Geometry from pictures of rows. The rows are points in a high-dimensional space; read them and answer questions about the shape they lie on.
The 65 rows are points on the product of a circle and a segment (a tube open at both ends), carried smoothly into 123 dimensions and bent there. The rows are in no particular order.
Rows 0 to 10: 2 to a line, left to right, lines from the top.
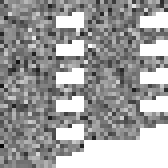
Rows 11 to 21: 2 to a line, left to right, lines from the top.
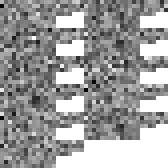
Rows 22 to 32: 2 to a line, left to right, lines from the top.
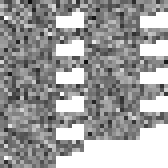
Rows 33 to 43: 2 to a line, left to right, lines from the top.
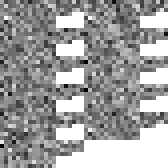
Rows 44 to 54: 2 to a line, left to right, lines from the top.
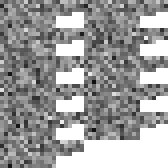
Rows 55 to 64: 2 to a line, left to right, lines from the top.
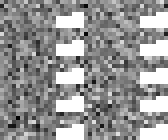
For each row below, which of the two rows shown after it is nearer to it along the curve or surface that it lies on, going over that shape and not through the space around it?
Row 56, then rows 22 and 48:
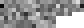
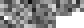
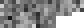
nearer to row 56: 22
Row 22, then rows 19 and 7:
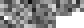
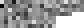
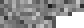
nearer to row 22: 19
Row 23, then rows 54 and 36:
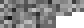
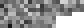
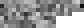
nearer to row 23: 36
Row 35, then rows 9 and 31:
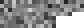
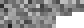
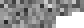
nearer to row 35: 9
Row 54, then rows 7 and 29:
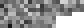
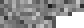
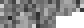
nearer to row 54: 7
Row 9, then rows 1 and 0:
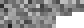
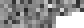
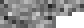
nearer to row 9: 0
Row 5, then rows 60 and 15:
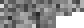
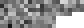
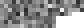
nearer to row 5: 15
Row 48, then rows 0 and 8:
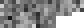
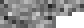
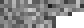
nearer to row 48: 8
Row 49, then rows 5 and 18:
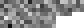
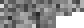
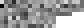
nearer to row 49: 18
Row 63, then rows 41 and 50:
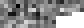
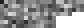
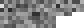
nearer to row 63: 50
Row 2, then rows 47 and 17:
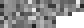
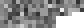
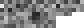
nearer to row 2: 17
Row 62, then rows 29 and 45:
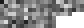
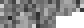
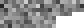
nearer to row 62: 45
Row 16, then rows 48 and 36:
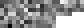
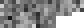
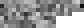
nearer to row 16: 36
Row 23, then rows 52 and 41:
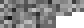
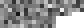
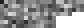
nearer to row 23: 52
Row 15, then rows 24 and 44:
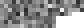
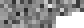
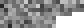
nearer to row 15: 24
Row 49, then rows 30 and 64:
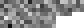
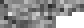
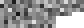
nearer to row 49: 30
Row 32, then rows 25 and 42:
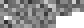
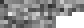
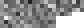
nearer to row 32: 42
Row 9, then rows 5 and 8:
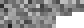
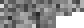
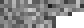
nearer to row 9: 8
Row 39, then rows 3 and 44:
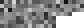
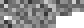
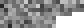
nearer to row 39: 44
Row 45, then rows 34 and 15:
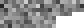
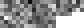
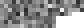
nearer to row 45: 34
